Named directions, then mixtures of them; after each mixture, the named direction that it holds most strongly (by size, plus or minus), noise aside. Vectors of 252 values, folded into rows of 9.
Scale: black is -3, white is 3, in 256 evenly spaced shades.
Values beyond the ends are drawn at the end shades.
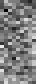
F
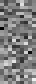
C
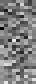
C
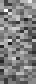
F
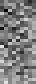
F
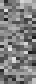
F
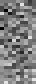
C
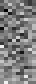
F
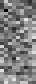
F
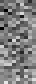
C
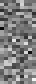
C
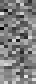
C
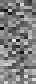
C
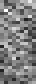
F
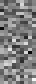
C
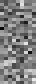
C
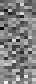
C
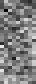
F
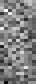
F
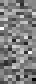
C
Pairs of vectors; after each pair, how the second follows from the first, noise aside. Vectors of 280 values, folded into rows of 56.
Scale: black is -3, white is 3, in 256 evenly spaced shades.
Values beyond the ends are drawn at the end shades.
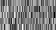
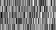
reversed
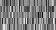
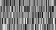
copied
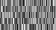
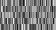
copied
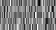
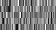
reversed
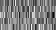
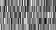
wrapped around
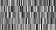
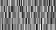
copied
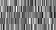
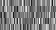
reversed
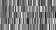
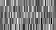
wrapped around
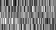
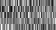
wrapped around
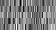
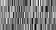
reversed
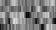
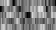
reversed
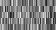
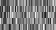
reversed
